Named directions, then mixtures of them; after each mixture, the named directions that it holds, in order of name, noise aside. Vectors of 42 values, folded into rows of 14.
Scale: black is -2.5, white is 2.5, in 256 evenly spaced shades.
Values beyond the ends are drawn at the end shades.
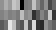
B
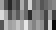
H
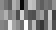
B, H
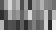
H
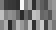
B, H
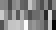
B, H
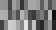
B, H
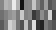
B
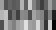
H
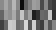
B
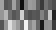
B, H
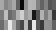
B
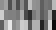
B, H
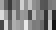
H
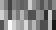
B, H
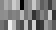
B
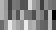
B, H
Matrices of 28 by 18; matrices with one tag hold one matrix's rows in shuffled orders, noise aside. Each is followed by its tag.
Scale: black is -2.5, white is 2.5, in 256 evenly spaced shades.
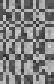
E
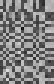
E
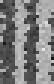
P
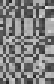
E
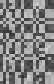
E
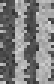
P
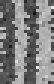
P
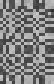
E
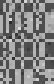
E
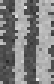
P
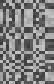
E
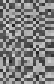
E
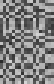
E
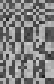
E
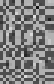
E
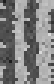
P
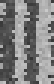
P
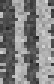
P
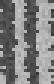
P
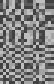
E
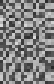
E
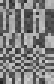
E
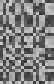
E
